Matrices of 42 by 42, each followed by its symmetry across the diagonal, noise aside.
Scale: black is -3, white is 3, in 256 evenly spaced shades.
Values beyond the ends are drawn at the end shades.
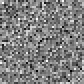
symmetric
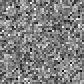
symmetric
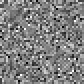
symmetric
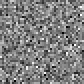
antisymmetric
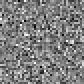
antisymmetric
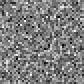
symmetric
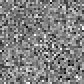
symmetric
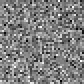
antisymmetric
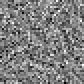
antisymmetric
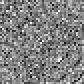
symmetric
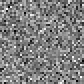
antisymmetric
